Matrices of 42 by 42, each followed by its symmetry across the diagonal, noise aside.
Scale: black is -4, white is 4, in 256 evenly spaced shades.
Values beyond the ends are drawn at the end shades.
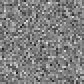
antisymmetric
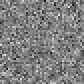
antisymmetric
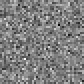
antisymmetric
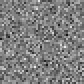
antisymmetric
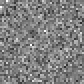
symmetric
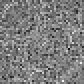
symmetric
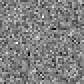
symmetric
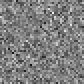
antisymmetric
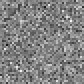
symmetric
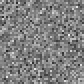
symmetric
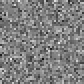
antisymmetric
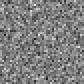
antisymmetric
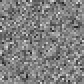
symmetric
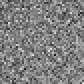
symmetric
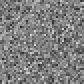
symmetric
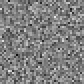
antisymmetric
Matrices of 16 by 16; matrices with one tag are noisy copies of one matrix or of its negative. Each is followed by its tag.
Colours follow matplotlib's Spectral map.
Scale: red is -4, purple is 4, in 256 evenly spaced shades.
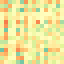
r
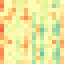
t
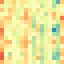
t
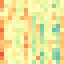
t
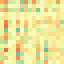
r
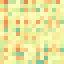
r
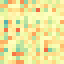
r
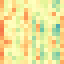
t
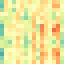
t
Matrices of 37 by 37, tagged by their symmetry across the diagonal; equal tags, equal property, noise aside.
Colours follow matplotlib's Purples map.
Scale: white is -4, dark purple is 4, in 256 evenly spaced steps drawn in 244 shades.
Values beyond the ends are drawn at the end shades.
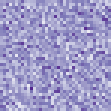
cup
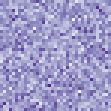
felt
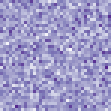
felt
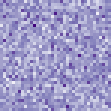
felt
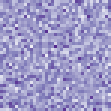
cup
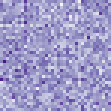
cup
